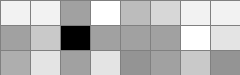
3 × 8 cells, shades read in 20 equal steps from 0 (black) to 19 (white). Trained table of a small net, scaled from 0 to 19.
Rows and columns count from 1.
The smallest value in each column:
12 15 0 12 11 12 15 11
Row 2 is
12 15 0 12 12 12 19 17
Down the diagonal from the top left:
18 15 12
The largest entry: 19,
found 2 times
